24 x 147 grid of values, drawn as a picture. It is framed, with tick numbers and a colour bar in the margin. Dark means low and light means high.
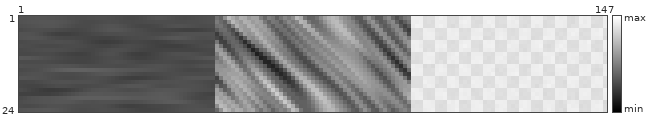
It is made of 1 by 3 panels. Panel 1,1: low, streaked across, faint in contrast. Panel 1,2: middling, slanting down to the right, strong in contrast. Panel 1,3: very high, checkered, faint in contrast.
